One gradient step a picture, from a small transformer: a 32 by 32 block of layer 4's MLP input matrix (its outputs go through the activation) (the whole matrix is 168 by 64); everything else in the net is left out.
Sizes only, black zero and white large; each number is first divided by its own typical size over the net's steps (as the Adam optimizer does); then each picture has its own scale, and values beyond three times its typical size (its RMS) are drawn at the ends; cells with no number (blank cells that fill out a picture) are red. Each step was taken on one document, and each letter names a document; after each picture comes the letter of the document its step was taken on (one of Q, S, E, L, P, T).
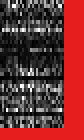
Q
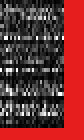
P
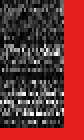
P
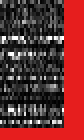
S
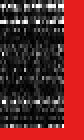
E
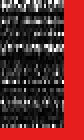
E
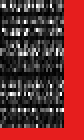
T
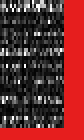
T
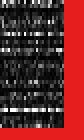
T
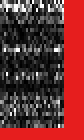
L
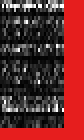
E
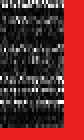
E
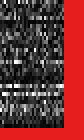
P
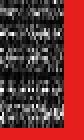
P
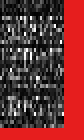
S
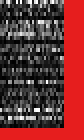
Q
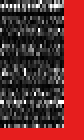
E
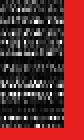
T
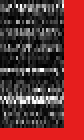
Q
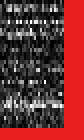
Q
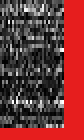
Q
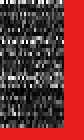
S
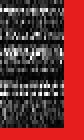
P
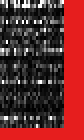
T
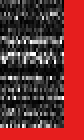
S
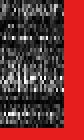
S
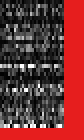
Q
